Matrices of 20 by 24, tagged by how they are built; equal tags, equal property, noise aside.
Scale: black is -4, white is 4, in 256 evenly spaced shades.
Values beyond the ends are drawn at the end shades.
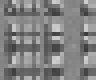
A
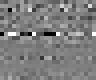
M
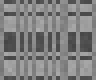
A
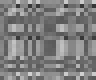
A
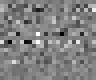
M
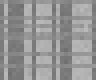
A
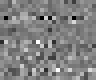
M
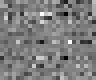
M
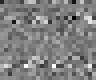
M
